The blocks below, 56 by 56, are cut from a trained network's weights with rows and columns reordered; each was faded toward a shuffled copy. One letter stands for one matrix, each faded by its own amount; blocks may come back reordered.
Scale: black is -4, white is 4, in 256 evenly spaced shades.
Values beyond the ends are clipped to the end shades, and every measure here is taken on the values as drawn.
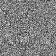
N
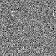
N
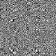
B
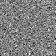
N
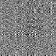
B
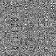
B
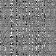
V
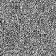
N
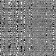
V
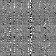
V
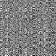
B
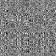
B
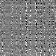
V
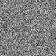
N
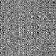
B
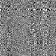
B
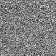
N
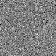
N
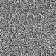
N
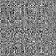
B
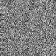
N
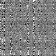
V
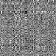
B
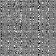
V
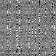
V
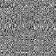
B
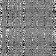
V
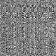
B
